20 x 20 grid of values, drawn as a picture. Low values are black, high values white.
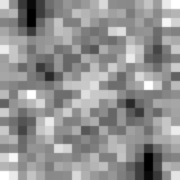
Symmetry: a half turn. Slope: none. Odd rows or columns: none.
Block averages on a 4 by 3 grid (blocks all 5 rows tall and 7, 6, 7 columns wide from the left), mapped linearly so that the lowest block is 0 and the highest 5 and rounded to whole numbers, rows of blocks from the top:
0 4 5
2 4 4
4 4 2
5 4 0
